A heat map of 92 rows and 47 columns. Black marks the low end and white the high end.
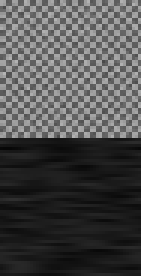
It is made of 2 by 1 panels. Panel 1,1: middling, checkered, strong in contrast. Panel 2,1: very low, streaked across, faint in contrast.
